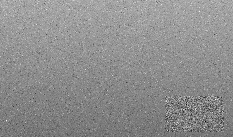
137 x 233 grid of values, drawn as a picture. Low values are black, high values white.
Values change most from cell to cell in the bottom right. The grain is fine, like static. No single row or column stands out from its neighbours. The field climbs toward the top. In the bottom right lies a patch that is rougher than the rest.
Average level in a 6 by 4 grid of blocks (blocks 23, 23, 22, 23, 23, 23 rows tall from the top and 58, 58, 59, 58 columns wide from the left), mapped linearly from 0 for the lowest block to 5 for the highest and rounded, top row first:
5555 | 4444 | 3333 | 2222 | 1111 | 0000
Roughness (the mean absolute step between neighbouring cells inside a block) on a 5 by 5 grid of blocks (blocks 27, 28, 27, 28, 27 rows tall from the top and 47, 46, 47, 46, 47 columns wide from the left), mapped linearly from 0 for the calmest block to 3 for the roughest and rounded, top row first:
0 0 0 0 0 | 0 0 0 0 0 | 0 0 0 0 0 | 0 0 0 1 2 | 0 0 0 2 3
